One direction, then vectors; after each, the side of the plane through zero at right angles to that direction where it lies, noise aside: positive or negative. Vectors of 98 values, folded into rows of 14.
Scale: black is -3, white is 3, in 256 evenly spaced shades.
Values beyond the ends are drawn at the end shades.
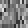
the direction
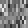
positive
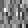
negative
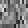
positive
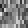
negative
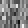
positive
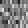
positive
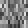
positive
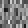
positive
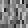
positive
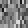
negative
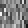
negative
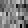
negative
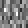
negative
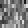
negative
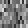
positive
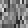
positive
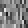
negative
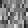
negative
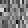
positive
